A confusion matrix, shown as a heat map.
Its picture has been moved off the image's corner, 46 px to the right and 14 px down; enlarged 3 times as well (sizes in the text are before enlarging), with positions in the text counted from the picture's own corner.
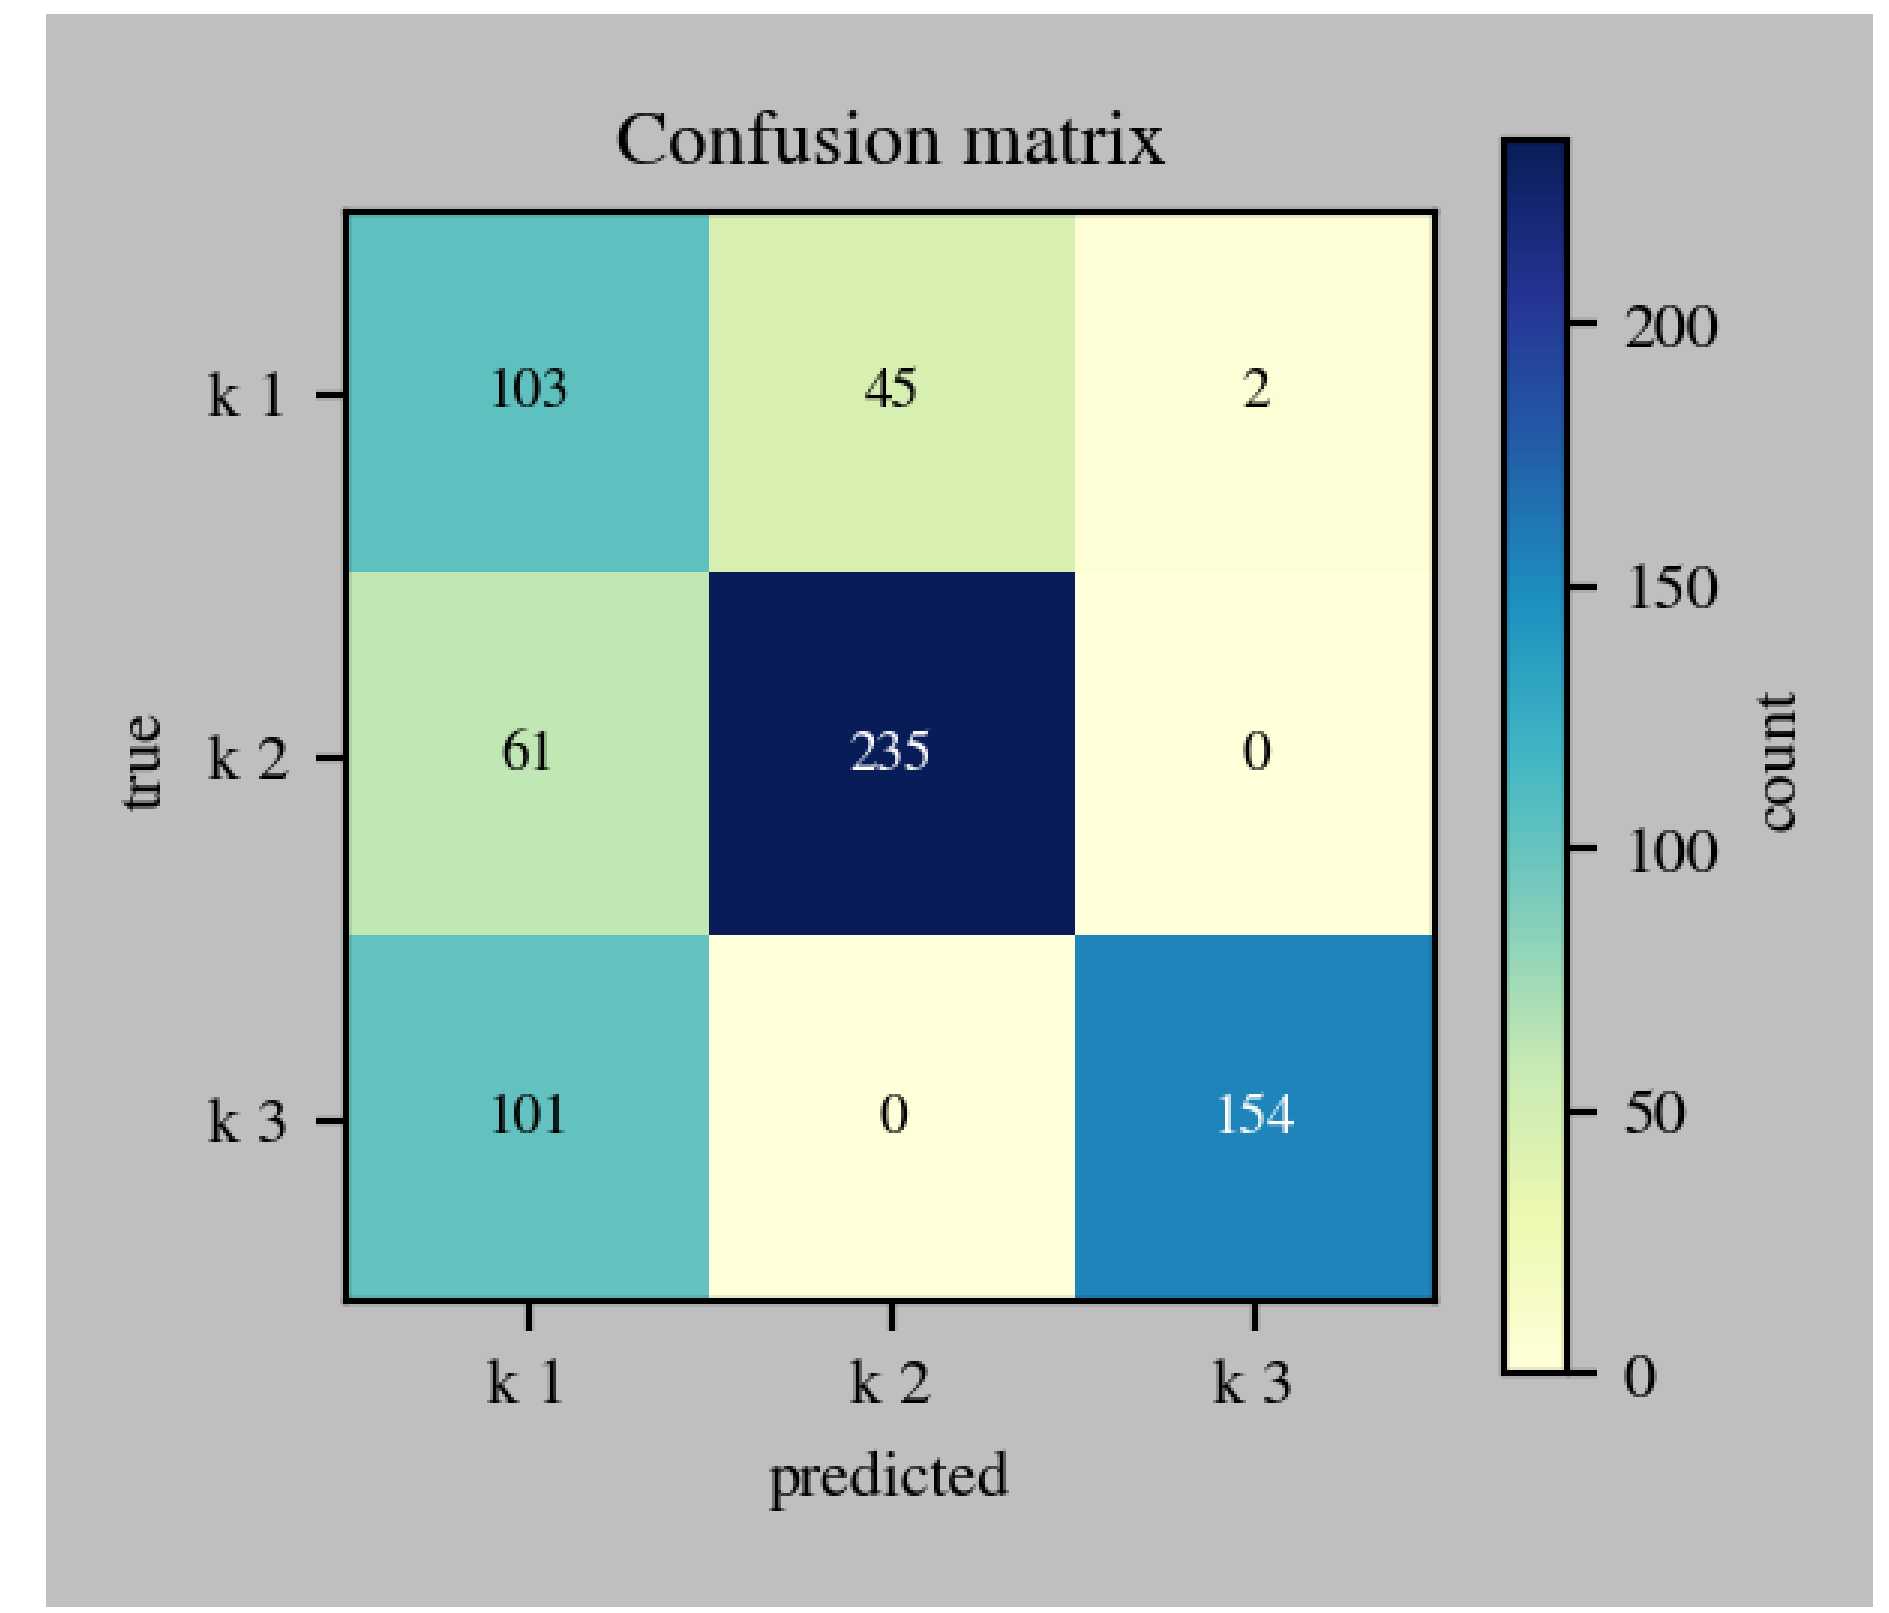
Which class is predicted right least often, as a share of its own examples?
k 3
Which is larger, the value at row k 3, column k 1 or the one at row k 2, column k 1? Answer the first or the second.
the first
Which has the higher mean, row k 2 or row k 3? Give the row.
k 2
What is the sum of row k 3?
255
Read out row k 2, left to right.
61 235 0
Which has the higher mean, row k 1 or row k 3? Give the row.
k 3
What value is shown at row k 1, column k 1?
103
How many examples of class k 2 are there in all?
296
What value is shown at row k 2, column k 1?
61
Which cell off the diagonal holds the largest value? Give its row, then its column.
k 3, k 1
